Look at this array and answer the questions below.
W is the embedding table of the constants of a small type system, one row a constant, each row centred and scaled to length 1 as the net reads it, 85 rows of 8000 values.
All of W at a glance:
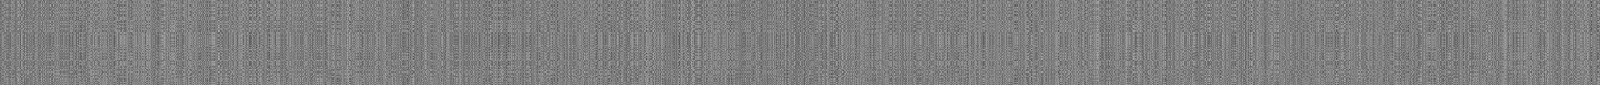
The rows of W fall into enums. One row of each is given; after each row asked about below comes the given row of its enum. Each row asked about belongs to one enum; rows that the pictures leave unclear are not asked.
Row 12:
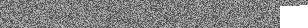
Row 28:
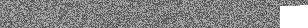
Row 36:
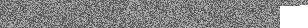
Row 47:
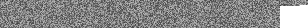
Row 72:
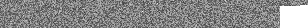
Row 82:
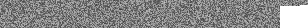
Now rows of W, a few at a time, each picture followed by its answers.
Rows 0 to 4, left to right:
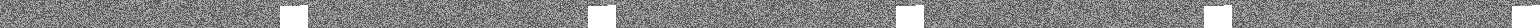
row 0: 82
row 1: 47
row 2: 47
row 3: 36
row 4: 28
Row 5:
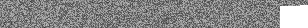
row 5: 28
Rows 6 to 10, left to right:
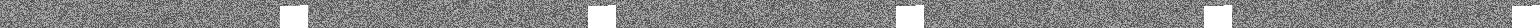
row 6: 28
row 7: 82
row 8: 47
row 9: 36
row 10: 82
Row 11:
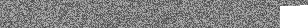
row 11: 28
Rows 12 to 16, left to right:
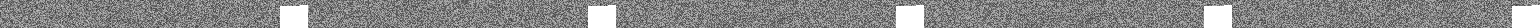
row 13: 82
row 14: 28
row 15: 28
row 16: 47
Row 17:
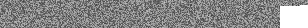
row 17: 82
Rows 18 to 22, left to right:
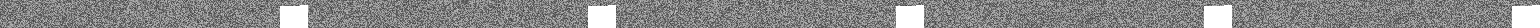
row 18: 36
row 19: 82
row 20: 72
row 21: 28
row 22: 28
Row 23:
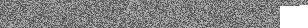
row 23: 36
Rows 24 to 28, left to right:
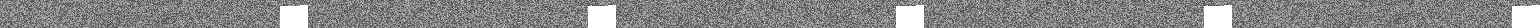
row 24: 28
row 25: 72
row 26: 36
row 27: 72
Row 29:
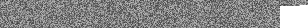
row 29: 47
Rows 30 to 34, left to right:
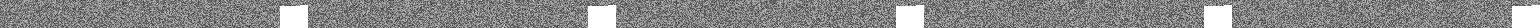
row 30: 72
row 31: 72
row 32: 82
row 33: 82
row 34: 47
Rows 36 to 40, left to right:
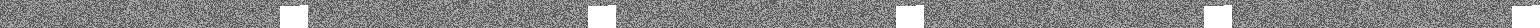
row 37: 82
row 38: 82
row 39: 36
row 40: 36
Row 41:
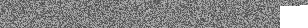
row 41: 82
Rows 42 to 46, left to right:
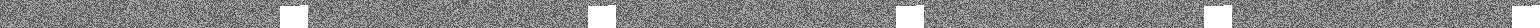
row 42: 36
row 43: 82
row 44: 36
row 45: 12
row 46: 82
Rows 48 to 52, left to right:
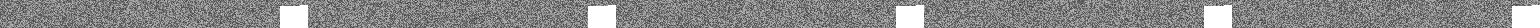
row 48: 36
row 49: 28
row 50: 36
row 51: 82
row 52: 47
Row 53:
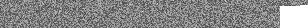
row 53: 72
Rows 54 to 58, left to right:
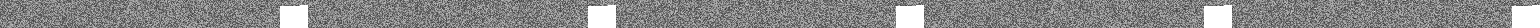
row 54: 36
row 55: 47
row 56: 72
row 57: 36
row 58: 72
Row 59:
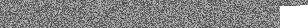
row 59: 72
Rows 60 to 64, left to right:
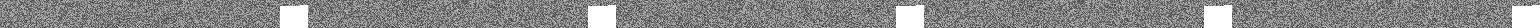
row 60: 28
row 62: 36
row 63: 82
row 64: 82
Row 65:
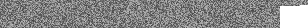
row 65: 36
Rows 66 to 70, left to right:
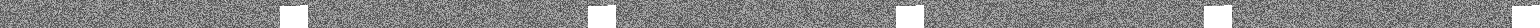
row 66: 72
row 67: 47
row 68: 36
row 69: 28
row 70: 12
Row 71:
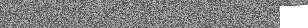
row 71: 72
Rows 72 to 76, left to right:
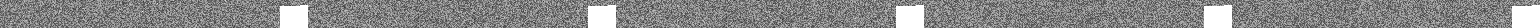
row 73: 12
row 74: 12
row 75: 28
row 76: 36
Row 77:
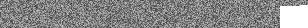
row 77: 12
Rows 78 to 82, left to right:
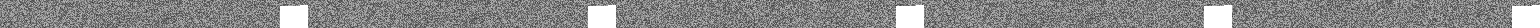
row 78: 28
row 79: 28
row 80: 47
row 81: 28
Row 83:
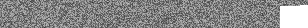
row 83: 28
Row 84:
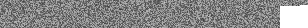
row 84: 82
